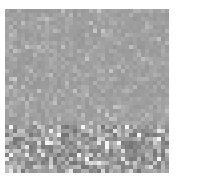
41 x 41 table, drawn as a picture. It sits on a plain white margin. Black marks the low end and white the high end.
Stripes: none. Grain: fine. Slope: none. Seam: horizontal, 70% of the way down, the top part calmer. Histogram: skewed, a long tail of high values. Mirror symmetry: none.
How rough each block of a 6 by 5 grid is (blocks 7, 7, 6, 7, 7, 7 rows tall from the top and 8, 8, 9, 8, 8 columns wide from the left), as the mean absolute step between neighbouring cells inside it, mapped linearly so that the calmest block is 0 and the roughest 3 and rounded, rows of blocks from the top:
0 0 0 0 0 | 0 0 0 0 0 | 1 0 0 0 0 | 0 0 0 0 0 | 2 2 2 2 2 | 3 2 3 2 2
